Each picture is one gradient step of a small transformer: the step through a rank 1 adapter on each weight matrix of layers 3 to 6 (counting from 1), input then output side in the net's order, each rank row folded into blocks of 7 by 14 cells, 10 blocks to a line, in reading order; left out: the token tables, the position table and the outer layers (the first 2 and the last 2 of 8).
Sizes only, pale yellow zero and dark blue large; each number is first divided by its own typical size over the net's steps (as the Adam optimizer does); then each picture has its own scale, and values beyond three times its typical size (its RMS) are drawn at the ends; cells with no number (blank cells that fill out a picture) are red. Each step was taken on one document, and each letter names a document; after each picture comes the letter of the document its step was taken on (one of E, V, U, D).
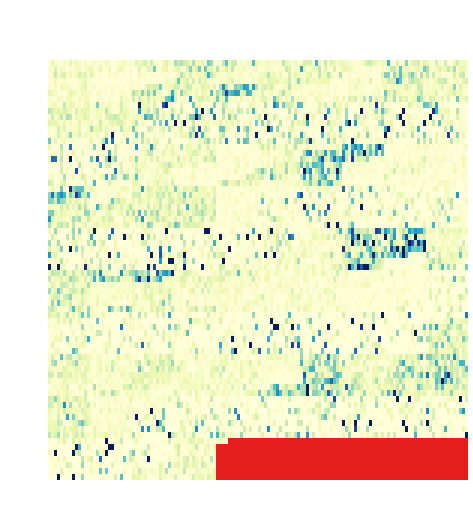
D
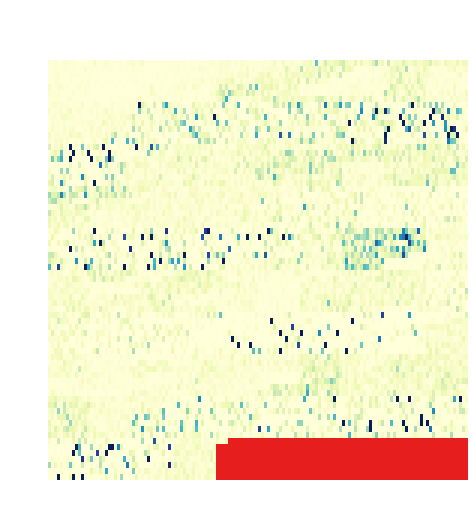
D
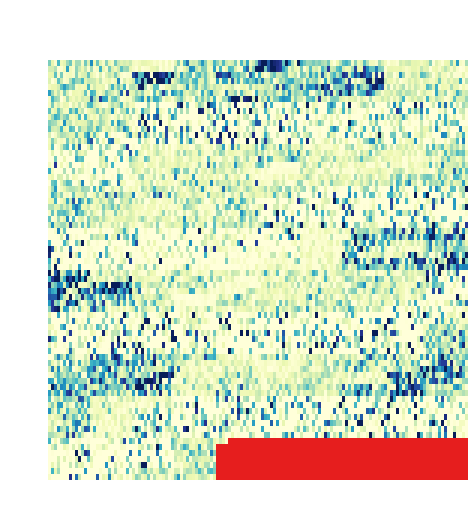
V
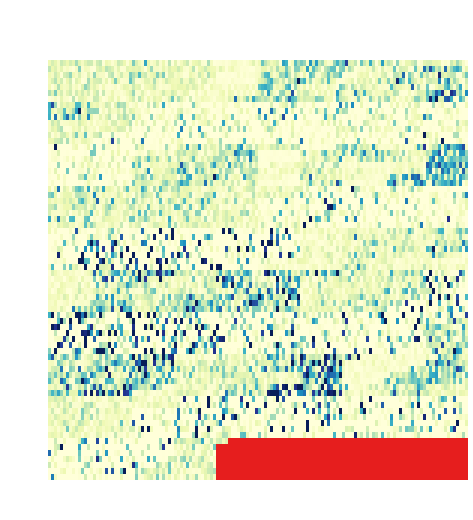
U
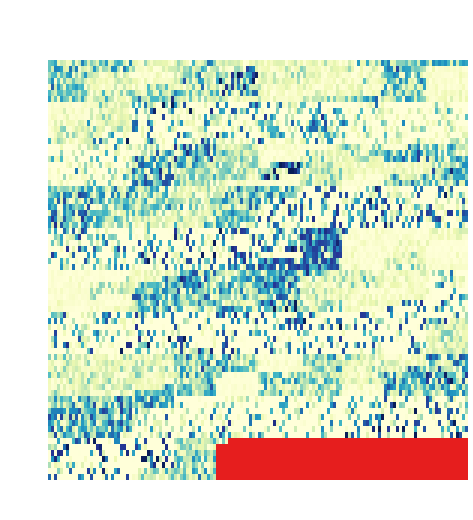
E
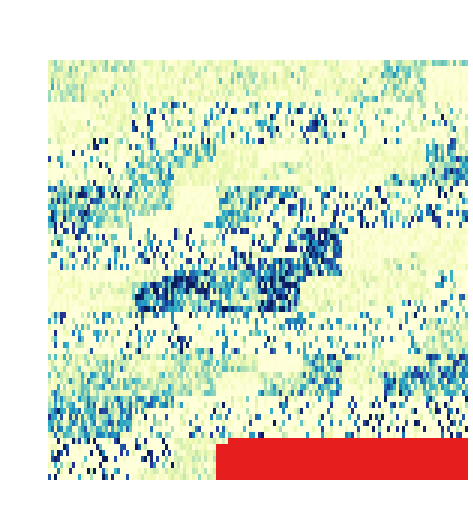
E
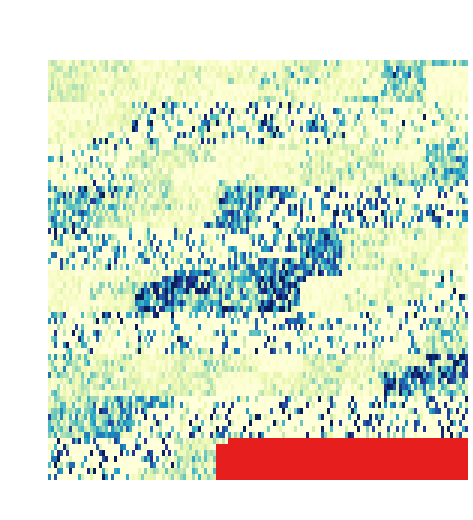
E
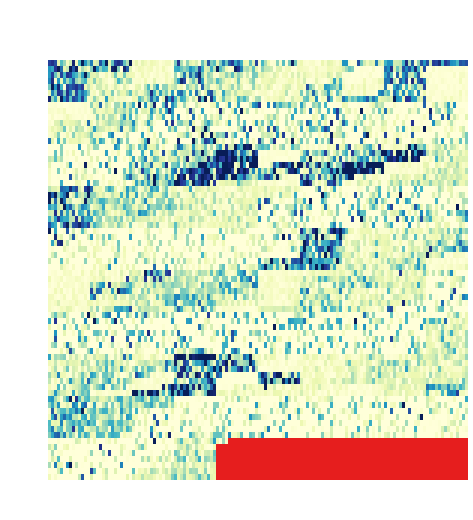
E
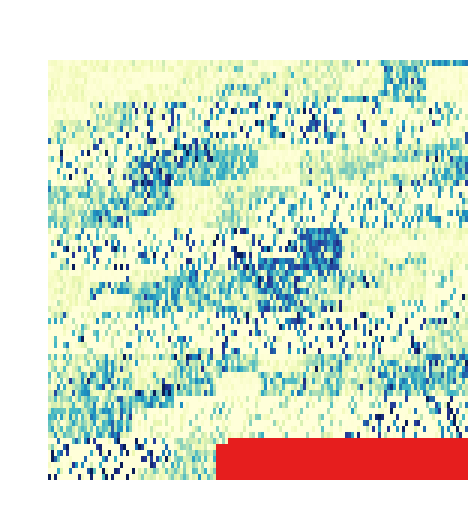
E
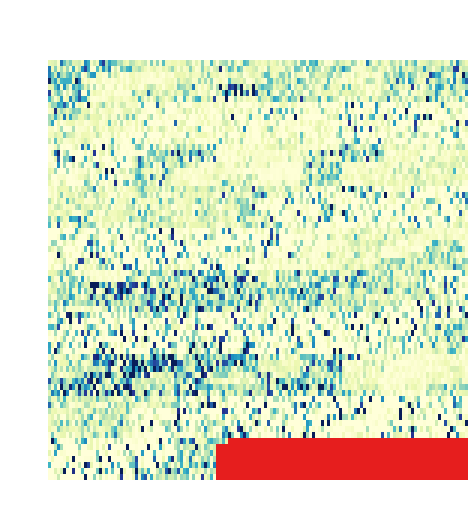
U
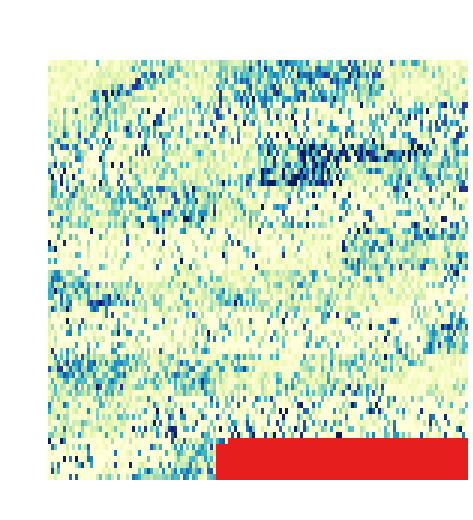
V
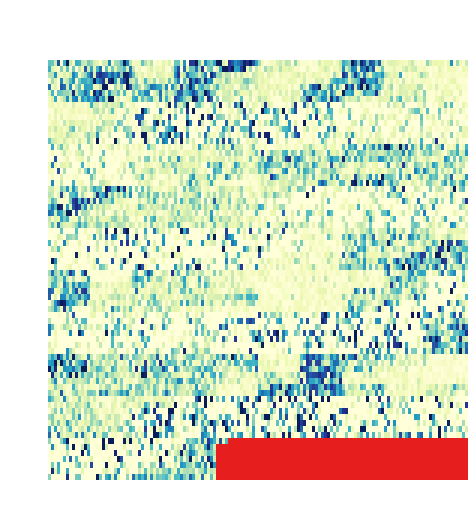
V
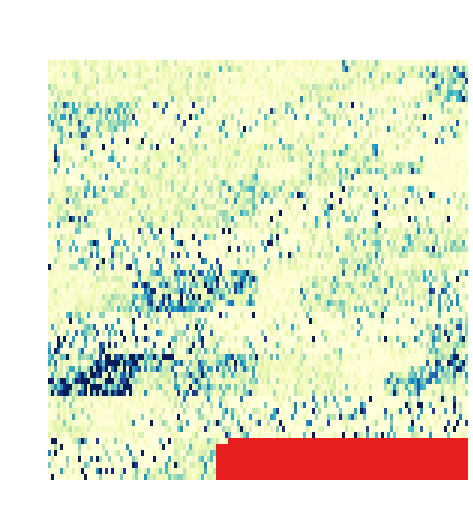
U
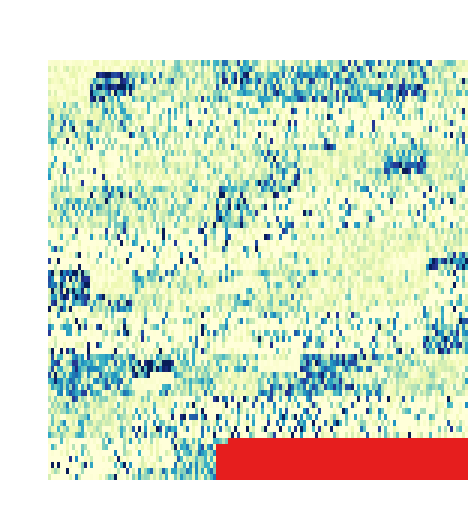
V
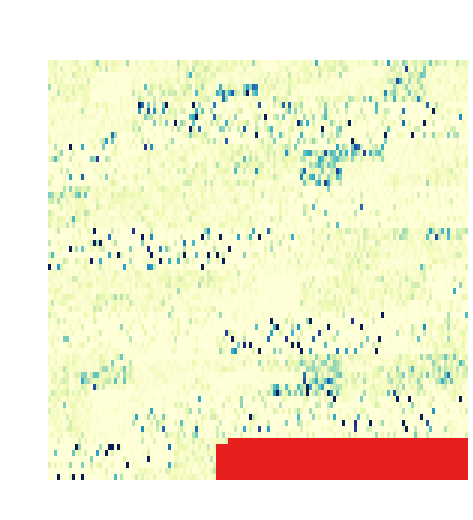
D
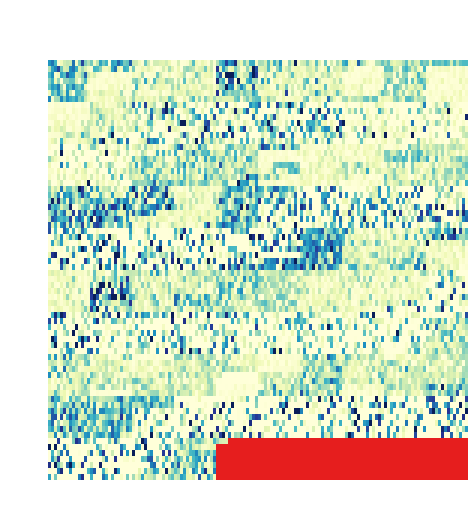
E
